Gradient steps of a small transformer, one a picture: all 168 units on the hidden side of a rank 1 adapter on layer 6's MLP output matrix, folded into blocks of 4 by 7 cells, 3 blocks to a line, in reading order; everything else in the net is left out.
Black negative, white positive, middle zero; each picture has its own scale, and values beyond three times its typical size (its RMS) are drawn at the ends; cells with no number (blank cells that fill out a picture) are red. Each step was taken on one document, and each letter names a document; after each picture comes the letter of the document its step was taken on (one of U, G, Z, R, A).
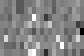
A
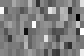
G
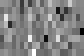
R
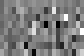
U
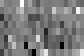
U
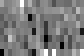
U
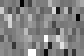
R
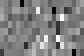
U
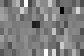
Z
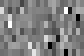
R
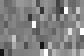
Z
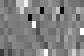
Z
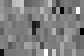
Z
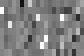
G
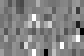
A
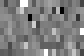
Z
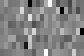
G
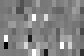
A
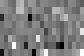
U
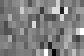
G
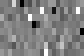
Z
